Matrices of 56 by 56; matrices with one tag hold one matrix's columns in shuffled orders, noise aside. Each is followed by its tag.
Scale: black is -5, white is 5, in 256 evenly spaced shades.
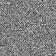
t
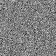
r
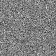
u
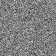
r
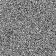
r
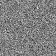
u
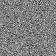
t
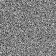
t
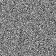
r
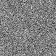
u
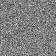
t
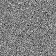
t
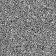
u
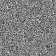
u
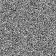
r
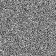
r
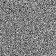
r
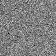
t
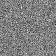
u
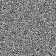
r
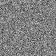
r
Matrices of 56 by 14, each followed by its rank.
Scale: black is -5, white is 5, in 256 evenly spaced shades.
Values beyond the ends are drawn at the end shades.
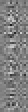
three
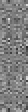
three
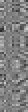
three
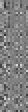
three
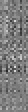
three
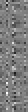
three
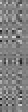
two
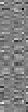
three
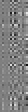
two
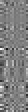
two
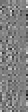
three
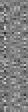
three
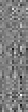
three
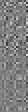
three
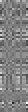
two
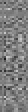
three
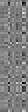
two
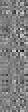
three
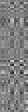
two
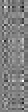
two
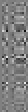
two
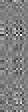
two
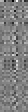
two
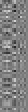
two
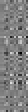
two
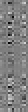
two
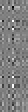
two
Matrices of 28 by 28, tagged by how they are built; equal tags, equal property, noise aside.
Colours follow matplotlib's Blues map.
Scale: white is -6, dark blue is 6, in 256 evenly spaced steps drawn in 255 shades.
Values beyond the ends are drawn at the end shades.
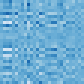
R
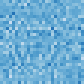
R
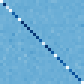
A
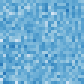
R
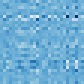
R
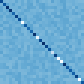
A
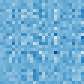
R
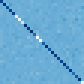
A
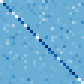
A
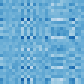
R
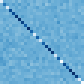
A
